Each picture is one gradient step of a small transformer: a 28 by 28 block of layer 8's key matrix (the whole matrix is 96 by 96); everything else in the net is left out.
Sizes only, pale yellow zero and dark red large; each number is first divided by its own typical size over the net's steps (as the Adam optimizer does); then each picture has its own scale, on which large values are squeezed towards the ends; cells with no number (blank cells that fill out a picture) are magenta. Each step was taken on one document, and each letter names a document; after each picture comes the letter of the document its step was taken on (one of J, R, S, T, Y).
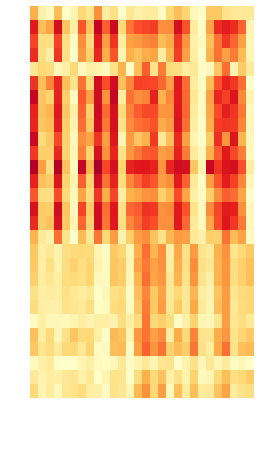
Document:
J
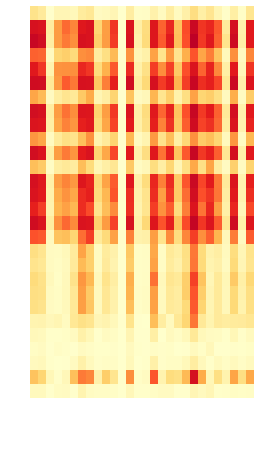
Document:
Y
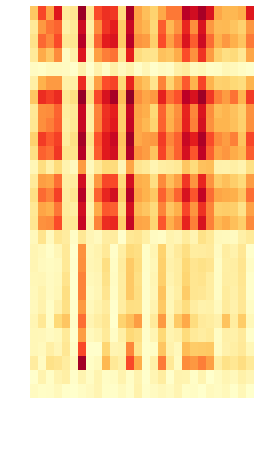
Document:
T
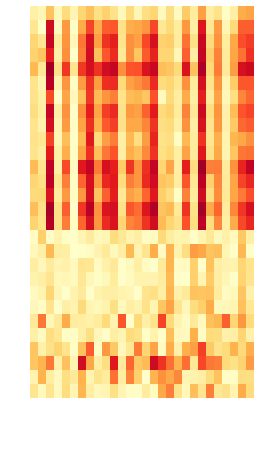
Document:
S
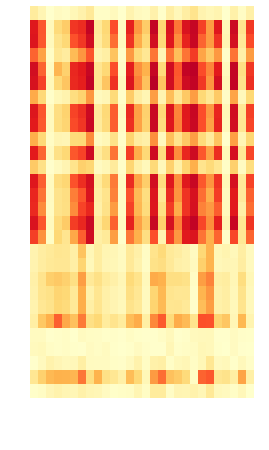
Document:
Y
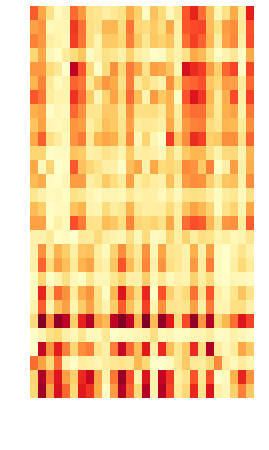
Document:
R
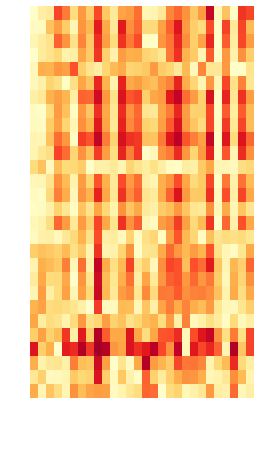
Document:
T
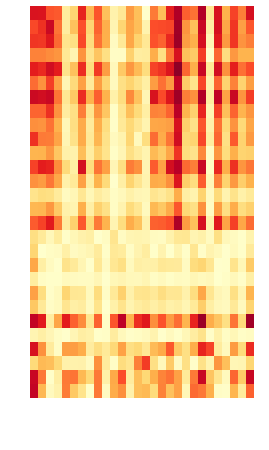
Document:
R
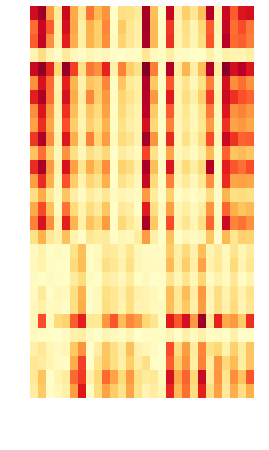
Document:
R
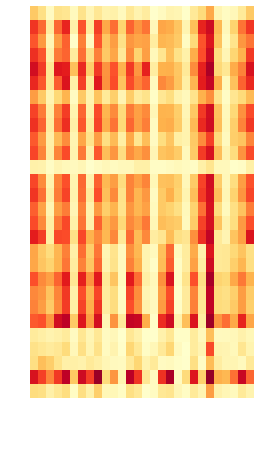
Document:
Y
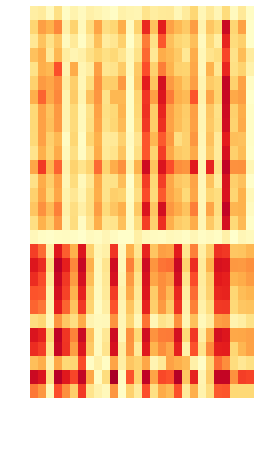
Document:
J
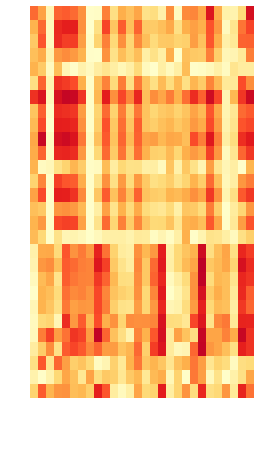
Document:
T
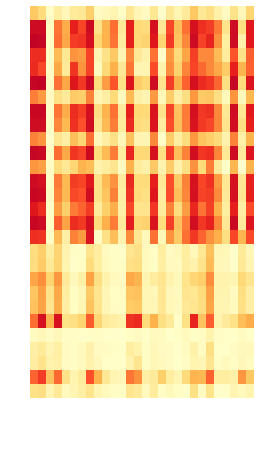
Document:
Y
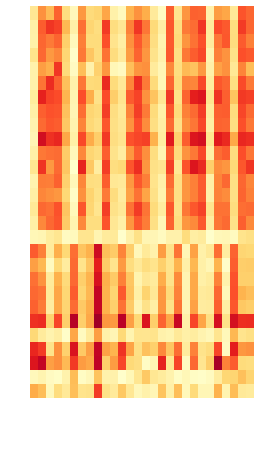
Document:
J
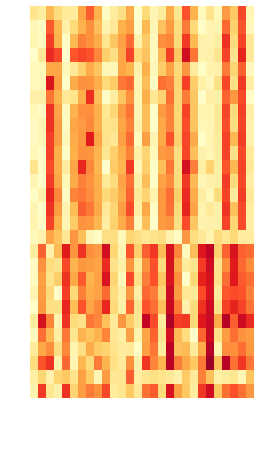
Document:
J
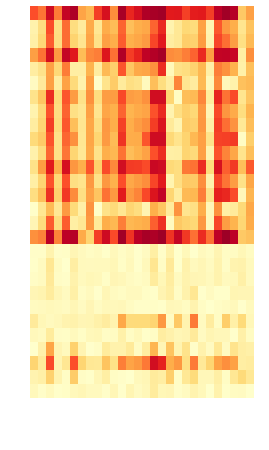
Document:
S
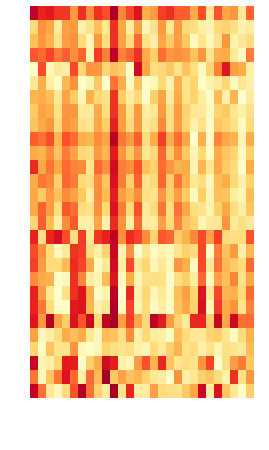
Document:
S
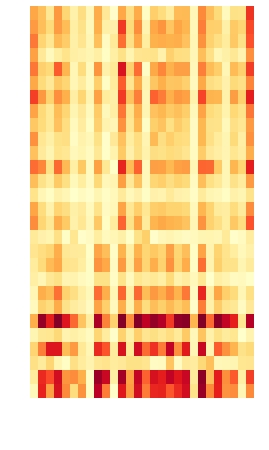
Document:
R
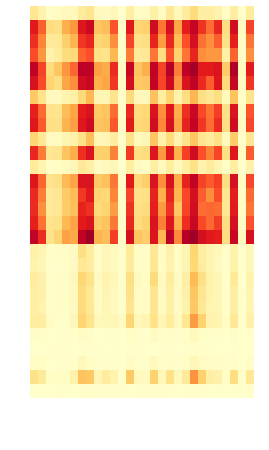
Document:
Y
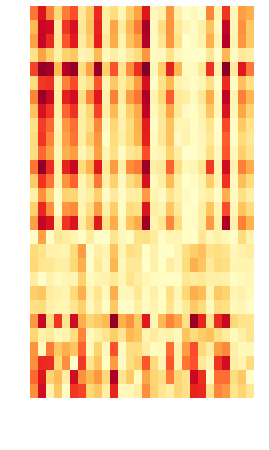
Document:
R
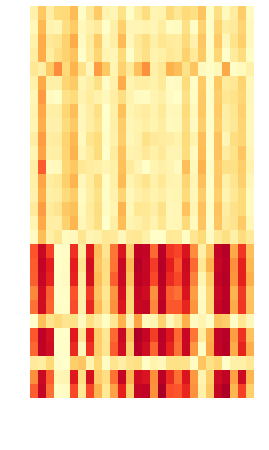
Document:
J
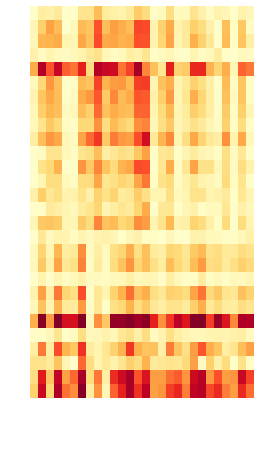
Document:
R
